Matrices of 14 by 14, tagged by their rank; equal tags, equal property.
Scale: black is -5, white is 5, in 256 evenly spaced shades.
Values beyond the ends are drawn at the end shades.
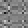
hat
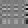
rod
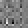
hat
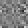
hat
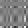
rod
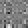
hat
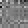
hat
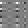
rod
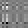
rod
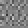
hat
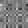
hat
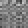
hat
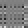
rod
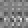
hat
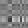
rod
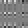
rod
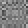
hat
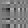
rod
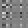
rod
